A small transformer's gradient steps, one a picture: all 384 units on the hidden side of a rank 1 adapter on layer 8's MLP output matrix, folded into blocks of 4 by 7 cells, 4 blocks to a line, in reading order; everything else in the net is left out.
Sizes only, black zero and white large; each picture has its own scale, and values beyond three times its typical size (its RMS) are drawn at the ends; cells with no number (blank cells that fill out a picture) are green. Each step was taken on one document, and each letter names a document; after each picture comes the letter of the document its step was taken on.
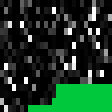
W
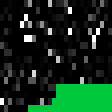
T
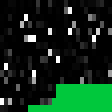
T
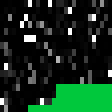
T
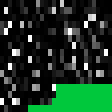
W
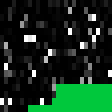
T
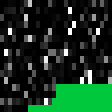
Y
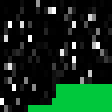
W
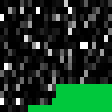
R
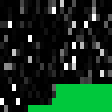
W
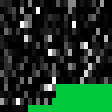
R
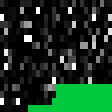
R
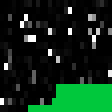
T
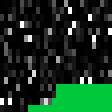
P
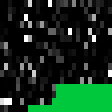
T
